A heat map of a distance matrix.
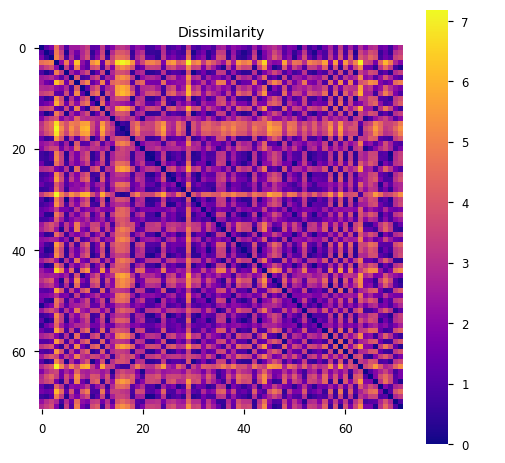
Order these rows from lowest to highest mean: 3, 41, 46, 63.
41, 46, 63, 3
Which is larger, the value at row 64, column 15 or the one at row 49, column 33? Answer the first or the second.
the first
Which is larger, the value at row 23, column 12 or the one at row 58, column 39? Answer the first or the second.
the first
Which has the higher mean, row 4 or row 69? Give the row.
4
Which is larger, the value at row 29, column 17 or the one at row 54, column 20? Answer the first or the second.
the second
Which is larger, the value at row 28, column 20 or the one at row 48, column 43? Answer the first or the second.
the first
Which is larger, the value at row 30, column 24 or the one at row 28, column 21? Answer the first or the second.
the first
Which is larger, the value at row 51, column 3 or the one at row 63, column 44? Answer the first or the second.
the first
